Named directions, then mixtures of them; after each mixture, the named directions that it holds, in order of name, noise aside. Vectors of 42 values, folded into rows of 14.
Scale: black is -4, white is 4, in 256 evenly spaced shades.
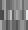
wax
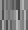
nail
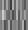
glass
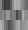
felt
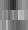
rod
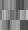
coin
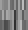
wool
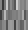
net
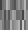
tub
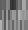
rod, tub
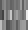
wax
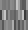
nail, net, tub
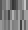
rod, tub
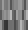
glass, wax, wool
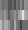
coin, rod, wool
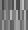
nail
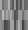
coin, wool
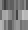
coin, felt, rod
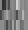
felt, net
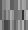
tub, wax, wool
